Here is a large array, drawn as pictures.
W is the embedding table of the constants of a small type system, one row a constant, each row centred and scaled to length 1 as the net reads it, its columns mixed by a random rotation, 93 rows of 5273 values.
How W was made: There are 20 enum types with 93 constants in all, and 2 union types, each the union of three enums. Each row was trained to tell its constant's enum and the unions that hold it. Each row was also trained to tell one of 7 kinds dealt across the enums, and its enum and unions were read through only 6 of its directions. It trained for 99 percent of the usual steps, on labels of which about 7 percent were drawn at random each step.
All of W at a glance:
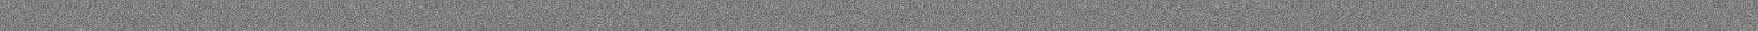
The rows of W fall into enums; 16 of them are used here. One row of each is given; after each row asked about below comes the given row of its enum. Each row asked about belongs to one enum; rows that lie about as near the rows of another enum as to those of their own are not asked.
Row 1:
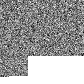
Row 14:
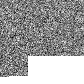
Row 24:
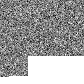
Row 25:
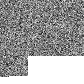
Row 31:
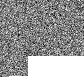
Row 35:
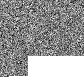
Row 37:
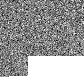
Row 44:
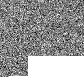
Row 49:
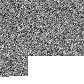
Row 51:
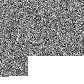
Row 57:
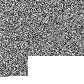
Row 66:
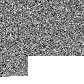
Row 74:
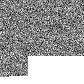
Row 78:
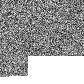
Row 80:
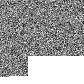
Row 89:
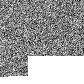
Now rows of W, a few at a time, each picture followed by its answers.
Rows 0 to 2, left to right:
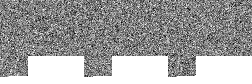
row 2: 35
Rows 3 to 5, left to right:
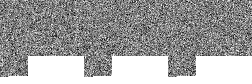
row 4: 74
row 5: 57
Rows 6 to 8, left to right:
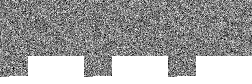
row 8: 14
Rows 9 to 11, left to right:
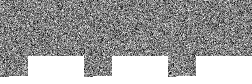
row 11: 57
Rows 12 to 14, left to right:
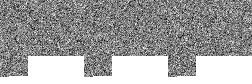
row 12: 49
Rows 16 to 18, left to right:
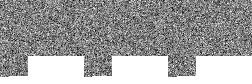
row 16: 89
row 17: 89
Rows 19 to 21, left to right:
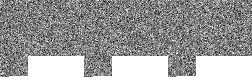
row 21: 89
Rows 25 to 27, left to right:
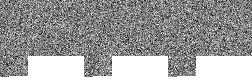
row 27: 74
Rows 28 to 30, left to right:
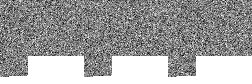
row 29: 37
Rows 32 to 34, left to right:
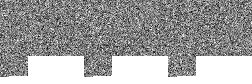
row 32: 24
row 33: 31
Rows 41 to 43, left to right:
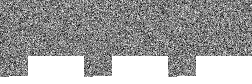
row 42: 44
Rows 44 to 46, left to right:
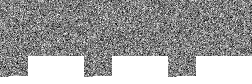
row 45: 66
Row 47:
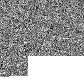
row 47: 74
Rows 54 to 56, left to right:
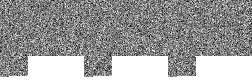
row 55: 57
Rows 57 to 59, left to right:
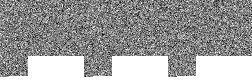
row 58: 31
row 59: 37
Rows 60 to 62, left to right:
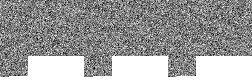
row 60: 37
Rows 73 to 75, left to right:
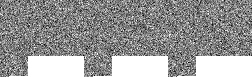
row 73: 78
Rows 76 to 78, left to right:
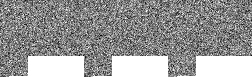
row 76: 31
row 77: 24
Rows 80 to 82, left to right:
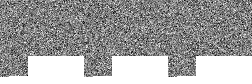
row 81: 49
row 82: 78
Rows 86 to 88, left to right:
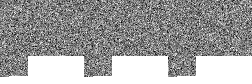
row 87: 1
